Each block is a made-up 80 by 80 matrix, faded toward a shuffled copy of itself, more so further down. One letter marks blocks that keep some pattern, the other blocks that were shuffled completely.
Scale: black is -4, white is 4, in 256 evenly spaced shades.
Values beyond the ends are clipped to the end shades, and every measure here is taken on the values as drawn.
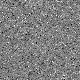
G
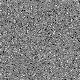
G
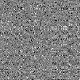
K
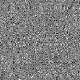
K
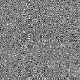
K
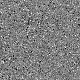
G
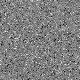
G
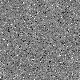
G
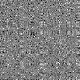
K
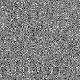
K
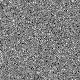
G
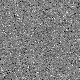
G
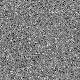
G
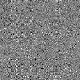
K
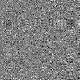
K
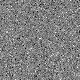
G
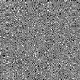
K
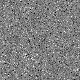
G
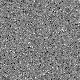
G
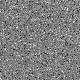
G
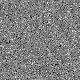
G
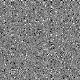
K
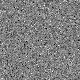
G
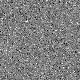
G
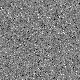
G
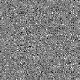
K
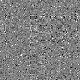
K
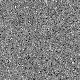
G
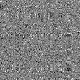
K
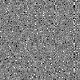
K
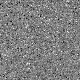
G
